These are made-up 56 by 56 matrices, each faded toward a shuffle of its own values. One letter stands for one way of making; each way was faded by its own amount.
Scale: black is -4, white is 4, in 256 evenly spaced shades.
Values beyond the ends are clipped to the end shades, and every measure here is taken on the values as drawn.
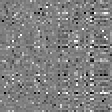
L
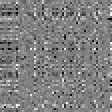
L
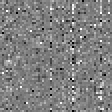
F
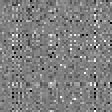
L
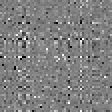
L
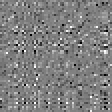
L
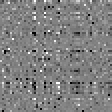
L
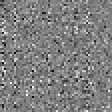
F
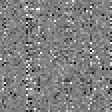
F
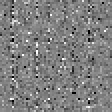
F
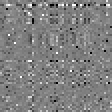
L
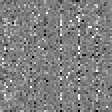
F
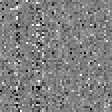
F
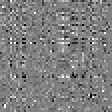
L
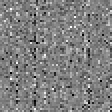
F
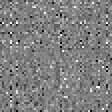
F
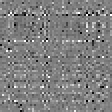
L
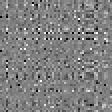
L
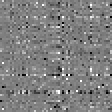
L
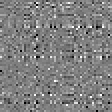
L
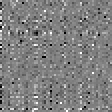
L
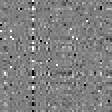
L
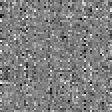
F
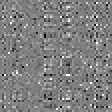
L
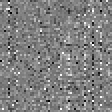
F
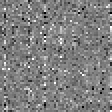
F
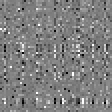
L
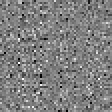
F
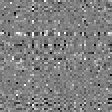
L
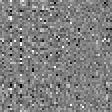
F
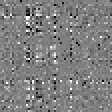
L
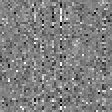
F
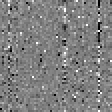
F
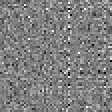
F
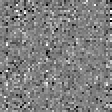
F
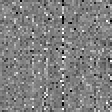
F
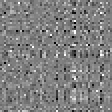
L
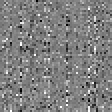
F
